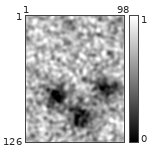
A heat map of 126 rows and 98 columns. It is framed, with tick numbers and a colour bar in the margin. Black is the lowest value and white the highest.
No single row or column stands out from its neighbours. There are three dips. No lone cell stands out from its neighbours.
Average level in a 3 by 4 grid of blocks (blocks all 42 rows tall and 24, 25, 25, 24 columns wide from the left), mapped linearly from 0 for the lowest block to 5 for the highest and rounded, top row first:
5 4 4 4 | 4 2 3 1 | 4 2 0 4
